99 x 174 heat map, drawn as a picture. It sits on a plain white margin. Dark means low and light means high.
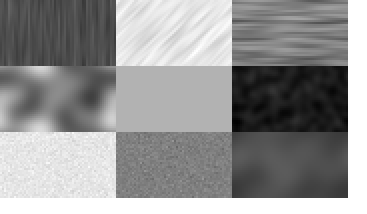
It is made of 3 by 3 panels. Panel 1,1: low, streaked downward, faint in contrast. Panel 1,2: very high, slanting up to the right, faint in contrast. Panel 1,3: middling, streaked across. Panel 2,1: middling, smooth, strong in contrast. Panel 2,2: high, flat. Panel 2,3: very low, blotchy, faint in contrast. Panel 3,1: very high, fine-grained, faint in contrast. Panel 3,2: middling, fine-grained, faint in contrast. Panel 3,3: low, smooth, faint in contrast.
